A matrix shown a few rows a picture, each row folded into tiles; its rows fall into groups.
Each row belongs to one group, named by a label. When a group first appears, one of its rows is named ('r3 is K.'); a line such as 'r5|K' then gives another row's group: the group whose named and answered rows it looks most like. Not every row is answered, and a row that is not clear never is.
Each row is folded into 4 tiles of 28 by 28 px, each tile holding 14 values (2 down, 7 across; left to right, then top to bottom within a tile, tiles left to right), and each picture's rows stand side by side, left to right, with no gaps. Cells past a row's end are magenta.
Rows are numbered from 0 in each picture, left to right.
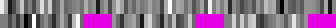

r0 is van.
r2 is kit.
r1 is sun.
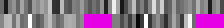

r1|van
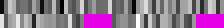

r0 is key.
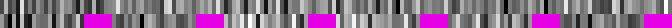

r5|sun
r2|key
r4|kit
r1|sun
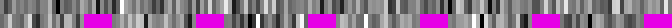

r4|key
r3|kit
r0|kit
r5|sun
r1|key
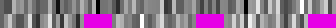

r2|key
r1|kit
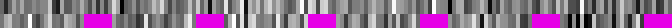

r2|key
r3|sun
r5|van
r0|kit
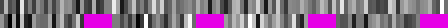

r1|van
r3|sun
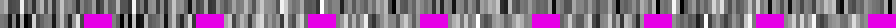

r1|van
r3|kit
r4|kit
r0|van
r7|kit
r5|kit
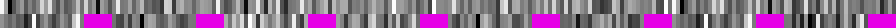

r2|key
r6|van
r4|sun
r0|van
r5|sun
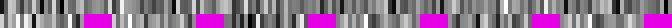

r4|sun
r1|key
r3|kit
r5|kit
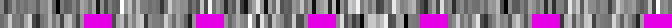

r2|key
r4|kit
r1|key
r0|kit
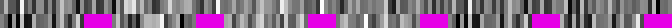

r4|van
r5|van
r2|sun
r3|kit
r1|sun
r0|van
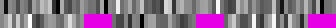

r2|kit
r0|kit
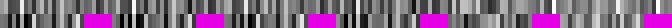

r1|van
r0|van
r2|van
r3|van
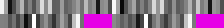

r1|van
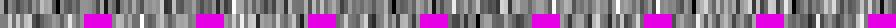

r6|key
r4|sun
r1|kit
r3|kit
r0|kit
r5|sun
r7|van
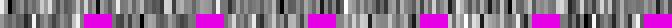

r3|key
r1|sun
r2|kit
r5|van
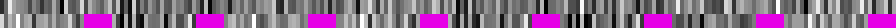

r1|van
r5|van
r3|key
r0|key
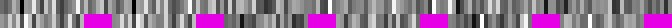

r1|key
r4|van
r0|key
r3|sun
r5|kit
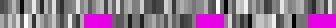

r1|sun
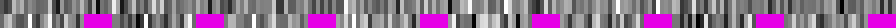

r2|kit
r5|sun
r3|key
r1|van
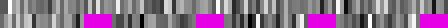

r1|sun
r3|van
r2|van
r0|key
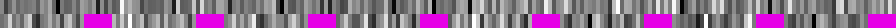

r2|kit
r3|kit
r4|key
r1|key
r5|sun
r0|kit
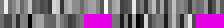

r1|van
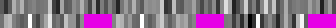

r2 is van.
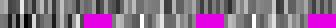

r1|kit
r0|van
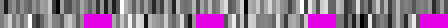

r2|key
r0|kit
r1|key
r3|van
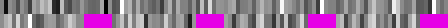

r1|key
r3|sun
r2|sun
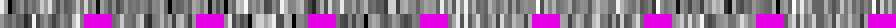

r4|key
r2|sun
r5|sun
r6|kit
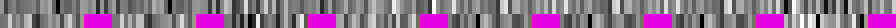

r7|key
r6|sun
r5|sun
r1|kit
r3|sun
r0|kit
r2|van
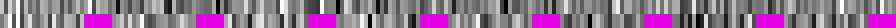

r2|sun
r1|kit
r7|sun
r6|van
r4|kit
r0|key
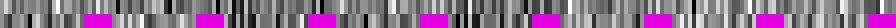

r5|key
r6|key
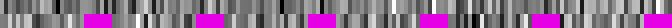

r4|van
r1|key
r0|kit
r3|sun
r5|key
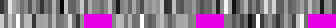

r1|kit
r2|van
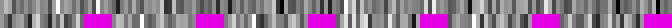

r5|kit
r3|key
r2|kit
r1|kit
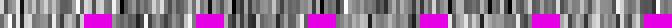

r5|sun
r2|van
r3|key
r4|key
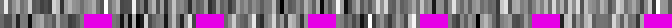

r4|sun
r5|key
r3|van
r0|sun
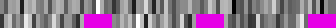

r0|key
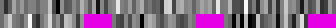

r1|sun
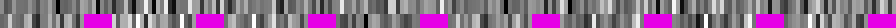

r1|key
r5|van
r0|kit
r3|sun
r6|van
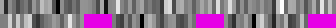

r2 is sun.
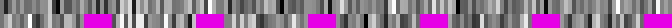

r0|kit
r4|van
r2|kit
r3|sun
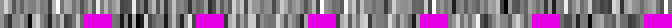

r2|key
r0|sun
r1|van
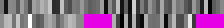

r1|van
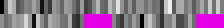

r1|sun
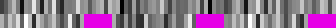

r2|key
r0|key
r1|van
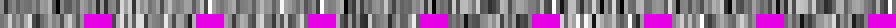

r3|van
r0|kit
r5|key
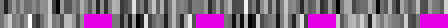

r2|van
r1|van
